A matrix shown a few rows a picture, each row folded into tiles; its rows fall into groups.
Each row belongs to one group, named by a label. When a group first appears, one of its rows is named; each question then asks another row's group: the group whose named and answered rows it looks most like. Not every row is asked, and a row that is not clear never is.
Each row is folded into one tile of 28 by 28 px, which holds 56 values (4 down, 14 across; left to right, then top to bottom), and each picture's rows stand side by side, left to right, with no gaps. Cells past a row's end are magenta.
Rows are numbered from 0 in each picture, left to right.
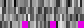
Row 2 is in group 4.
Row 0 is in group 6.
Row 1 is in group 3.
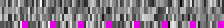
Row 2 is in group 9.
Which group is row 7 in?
9
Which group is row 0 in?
6
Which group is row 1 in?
6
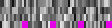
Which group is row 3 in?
3
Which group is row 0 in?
4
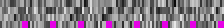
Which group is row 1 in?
3
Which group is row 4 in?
9
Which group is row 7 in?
6
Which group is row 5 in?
3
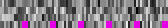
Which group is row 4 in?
9
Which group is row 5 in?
3
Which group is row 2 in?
3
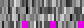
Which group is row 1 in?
3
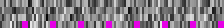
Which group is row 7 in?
9
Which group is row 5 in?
6
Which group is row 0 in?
3
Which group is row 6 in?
3
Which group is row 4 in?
9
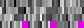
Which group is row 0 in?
6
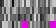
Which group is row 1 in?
3
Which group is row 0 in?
4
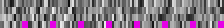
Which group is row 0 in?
9
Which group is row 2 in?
9
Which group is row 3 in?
6
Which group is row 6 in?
4
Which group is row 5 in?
4
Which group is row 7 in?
9
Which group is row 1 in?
4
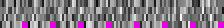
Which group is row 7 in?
4
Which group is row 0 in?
4
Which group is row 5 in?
4
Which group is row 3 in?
4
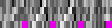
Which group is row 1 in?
9
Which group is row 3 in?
3
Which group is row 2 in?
9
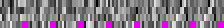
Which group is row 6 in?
9
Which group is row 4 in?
6
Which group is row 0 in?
3
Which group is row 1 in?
9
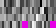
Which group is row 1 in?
9
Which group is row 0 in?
9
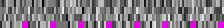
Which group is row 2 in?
4
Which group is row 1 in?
6
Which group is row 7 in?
6
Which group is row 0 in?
4
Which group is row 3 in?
9
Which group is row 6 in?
3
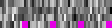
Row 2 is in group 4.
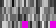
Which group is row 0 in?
4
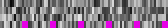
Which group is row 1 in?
4
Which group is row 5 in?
3
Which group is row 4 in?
3
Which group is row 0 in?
9
